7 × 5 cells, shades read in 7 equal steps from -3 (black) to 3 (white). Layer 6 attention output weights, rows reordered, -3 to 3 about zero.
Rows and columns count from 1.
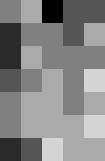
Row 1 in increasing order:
-3 -1 -1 0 1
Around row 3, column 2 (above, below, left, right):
0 0 -2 0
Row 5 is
0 1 1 0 1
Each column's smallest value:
-2 -1 -3 -1 -1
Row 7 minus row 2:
0 -1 2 2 0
